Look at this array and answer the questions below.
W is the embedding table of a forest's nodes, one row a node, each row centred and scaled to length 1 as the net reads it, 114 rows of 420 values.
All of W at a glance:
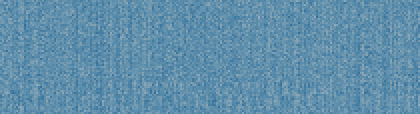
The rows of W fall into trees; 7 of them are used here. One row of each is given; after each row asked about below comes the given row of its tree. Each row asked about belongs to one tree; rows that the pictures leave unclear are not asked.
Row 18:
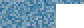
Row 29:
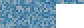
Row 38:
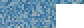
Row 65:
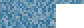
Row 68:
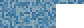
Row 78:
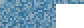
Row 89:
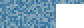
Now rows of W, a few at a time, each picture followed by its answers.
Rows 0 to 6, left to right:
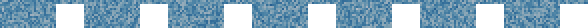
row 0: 38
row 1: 78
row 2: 65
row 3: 68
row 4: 78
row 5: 68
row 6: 38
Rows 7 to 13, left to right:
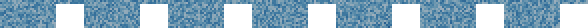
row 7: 65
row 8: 38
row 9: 78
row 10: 29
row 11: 38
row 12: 29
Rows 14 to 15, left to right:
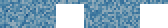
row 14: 89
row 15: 68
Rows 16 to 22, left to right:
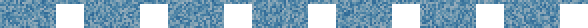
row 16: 29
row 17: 29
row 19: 78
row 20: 68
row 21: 78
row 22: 65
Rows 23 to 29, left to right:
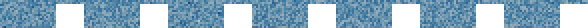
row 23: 18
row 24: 38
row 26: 78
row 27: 38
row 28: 78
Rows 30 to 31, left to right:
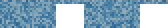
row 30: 38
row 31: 65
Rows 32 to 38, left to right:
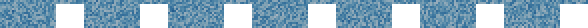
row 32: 65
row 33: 68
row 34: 89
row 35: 89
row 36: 18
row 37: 78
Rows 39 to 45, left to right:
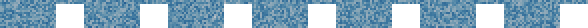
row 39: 65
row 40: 38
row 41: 89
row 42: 38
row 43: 78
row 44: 68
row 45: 65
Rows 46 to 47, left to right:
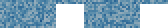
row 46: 78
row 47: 65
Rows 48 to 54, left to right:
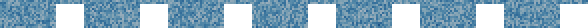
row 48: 65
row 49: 89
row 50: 78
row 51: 78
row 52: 89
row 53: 38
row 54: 68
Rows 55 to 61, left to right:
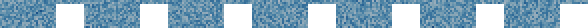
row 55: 18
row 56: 78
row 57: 65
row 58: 29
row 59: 38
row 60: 38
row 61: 78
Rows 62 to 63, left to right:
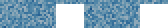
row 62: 18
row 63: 65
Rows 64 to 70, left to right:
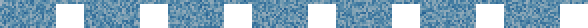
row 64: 78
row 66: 18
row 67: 89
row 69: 65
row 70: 89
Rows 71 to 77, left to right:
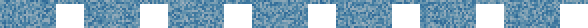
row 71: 78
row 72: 89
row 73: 65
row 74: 68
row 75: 68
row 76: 89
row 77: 78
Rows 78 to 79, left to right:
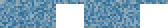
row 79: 29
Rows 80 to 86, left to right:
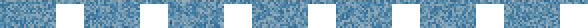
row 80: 89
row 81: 29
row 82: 65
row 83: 38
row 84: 38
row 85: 38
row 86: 29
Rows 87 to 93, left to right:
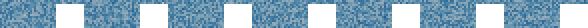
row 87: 38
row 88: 65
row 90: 29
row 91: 65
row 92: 65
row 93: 65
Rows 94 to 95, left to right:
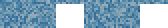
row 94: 89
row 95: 38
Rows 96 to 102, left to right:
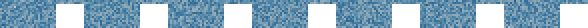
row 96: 89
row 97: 89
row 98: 68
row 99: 89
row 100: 89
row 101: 89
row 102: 29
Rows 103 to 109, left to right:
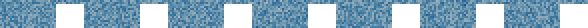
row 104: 89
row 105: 89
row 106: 68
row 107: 78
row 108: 78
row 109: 65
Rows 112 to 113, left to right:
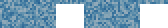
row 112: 68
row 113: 38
